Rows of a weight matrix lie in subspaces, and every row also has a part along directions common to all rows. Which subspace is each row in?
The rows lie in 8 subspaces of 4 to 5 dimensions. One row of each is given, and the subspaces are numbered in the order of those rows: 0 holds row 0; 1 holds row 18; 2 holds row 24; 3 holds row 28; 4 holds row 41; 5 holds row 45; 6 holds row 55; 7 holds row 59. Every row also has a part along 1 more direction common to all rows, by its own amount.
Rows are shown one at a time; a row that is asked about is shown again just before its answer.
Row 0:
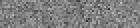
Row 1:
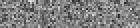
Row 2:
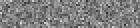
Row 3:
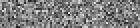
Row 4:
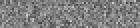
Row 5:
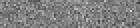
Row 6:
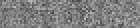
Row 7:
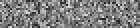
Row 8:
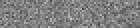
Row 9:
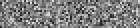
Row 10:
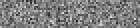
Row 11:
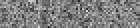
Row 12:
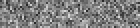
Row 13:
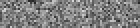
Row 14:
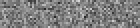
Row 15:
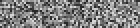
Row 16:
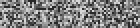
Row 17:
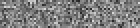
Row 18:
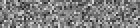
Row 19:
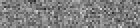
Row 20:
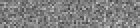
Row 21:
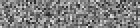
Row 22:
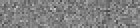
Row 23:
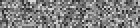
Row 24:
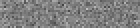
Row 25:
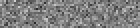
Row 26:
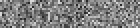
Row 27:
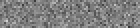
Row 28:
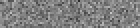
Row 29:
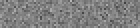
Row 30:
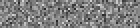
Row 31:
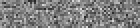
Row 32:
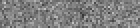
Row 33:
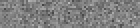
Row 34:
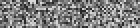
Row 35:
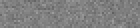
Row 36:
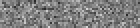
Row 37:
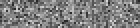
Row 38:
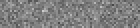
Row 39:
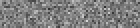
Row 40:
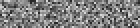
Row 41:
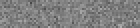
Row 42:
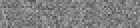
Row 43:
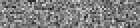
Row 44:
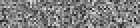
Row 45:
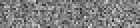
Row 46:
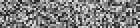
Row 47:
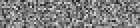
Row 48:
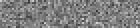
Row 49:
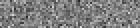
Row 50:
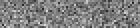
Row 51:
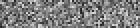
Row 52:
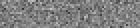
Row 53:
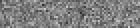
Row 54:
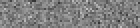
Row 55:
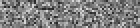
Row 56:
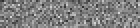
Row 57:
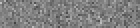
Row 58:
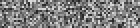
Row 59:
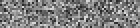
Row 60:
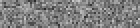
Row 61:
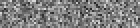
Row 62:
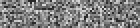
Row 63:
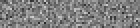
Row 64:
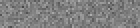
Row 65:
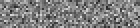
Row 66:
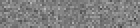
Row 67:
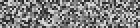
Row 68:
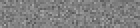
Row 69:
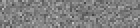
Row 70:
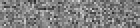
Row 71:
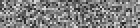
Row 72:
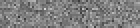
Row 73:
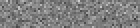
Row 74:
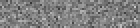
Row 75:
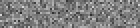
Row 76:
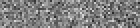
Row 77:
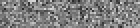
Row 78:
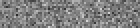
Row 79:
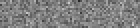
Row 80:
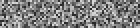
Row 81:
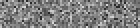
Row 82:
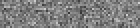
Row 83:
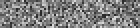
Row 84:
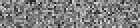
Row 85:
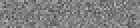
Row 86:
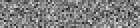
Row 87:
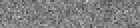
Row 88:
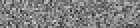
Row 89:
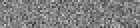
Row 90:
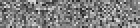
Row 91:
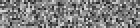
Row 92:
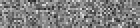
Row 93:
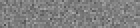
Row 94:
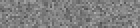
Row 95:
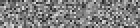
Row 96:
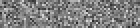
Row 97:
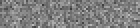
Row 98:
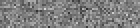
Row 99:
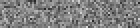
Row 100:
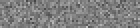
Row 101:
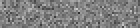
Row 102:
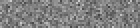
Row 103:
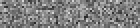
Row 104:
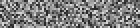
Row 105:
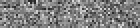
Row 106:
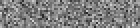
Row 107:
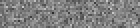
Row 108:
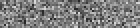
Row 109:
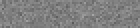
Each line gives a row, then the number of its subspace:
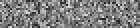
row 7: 5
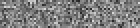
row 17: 4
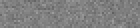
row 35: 5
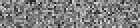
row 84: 0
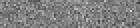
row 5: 6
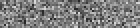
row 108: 6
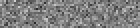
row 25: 1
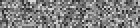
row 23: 6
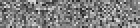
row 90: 5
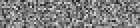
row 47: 4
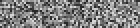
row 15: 0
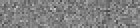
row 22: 7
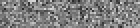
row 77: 7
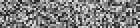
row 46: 6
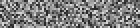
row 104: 7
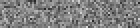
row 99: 2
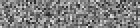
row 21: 2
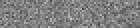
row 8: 1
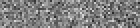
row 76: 1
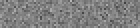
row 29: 2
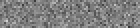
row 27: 2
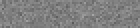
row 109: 1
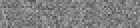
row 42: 6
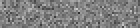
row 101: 6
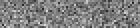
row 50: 7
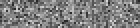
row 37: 5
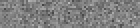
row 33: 2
